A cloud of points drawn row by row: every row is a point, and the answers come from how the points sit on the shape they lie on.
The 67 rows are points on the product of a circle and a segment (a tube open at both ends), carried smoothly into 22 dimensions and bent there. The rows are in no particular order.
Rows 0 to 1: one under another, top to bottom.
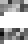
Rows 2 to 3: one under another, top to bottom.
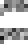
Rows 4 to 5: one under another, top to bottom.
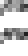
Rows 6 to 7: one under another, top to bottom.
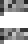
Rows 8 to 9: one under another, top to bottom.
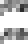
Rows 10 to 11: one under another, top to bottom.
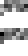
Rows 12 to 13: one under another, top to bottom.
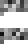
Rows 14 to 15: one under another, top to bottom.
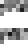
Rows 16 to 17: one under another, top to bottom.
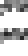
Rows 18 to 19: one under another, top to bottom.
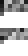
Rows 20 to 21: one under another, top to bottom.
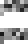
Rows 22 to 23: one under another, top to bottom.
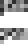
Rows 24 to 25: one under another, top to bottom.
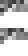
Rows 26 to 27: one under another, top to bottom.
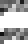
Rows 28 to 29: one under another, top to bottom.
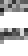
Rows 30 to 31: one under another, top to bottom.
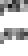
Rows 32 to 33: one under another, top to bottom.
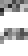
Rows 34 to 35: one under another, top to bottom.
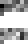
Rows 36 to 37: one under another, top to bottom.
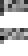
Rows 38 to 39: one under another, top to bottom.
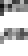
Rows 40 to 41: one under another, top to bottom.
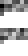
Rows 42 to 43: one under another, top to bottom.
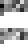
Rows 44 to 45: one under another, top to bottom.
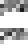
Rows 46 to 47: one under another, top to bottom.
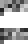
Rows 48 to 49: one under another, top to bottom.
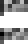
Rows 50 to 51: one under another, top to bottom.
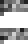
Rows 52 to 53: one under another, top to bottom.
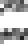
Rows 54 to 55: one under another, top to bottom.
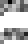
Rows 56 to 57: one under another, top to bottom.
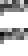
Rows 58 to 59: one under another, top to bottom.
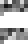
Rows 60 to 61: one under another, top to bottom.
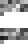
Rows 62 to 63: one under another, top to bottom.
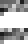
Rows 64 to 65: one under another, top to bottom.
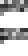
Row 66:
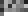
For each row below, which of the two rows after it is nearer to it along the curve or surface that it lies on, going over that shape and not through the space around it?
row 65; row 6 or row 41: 41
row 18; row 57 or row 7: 7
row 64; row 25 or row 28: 28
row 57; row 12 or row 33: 33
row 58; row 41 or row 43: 43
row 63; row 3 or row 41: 3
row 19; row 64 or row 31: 31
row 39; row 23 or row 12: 23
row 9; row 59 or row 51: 59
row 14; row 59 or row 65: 59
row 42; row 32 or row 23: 32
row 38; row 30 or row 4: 30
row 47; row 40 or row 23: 23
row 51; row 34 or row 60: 60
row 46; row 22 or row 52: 22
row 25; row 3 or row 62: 62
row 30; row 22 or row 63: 63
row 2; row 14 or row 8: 8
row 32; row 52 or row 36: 36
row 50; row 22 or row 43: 22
